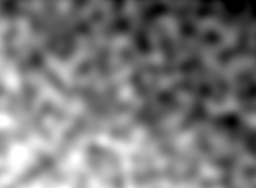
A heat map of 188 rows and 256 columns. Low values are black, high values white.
Ninth with the highest average: bottom left. Slope: up to the bottom left. Histogram: bell-shaped. Grain: smooth. Stripes: none. Lone odd cells: none. Ninth with the lowest average: top right.
